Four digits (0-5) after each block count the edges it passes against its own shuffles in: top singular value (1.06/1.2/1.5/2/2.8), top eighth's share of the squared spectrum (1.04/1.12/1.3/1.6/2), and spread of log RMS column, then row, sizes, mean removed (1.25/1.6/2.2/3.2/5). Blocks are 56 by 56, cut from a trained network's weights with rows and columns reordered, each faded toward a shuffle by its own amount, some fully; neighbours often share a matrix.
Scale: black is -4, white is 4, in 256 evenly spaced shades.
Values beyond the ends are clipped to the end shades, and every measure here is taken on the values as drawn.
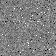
1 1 0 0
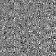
3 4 2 2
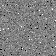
0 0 0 0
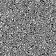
1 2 0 0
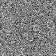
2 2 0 0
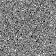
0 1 0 0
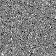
0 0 0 0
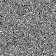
0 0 0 0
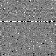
4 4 0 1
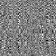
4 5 3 2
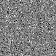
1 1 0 0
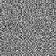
4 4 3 1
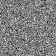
0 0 0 0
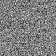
3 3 1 0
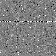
3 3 0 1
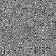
3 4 2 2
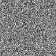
3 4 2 1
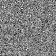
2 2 0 0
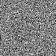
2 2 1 0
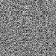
3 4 2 0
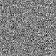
3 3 2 1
